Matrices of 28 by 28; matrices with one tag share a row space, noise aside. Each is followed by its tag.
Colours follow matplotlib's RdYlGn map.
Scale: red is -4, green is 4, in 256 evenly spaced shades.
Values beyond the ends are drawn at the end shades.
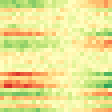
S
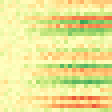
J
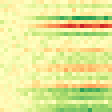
J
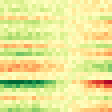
S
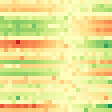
S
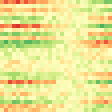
S
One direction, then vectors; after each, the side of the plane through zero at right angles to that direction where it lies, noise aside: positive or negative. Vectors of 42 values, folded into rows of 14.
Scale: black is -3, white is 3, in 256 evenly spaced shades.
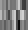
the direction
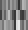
negative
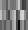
positive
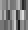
positive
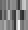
negative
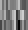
positive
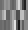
positive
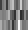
negative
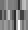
negative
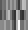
negative
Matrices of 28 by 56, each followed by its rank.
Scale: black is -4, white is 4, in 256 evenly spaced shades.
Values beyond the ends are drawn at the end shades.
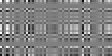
one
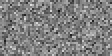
full rank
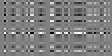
one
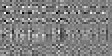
three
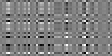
one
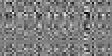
three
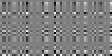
one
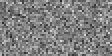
full rank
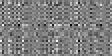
three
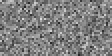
full rank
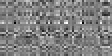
three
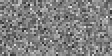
full rank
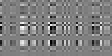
one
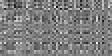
three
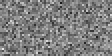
full rank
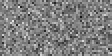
full rank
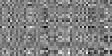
three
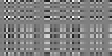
one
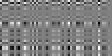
one
